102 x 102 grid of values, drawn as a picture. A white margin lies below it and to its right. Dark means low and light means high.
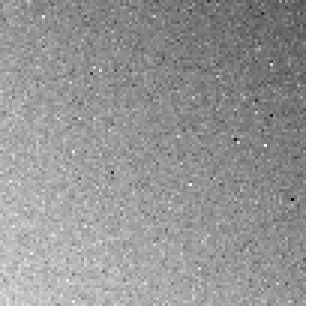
Slope: up to the bottom left. Ninth with the lowest average: top right. Histogram: bell-shaped. Mirror symmetry: none.
